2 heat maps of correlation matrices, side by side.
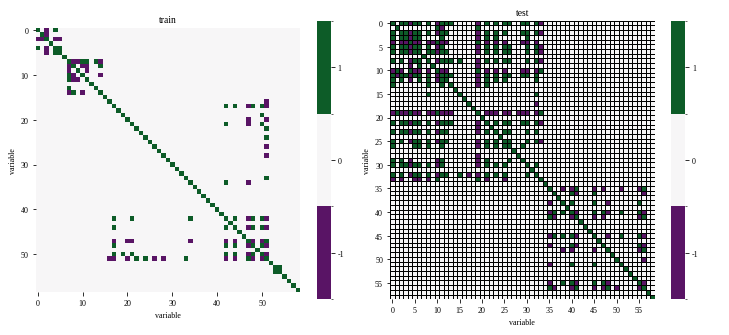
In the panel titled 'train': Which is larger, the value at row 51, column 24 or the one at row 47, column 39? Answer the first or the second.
the first
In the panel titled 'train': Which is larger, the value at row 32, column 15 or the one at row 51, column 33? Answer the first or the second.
the second
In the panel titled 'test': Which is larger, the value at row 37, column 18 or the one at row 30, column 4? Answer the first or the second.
the first
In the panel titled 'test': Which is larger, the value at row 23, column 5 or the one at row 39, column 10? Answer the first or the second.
the first
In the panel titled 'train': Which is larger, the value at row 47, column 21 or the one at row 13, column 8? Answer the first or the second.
the second
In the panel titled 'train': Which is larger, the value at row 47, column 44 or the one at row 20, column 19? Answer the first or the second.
the second
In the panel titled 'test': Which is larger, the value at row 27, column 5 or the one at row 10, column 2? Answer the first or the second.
the first
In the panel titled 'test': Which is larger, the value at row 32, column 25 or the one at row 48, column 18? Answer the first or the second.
the first
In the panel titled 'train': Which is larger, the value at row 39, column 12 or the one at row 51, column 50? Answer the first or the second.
the first
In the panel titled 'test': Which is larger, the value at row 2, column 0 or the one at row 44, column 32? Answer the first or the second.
the first
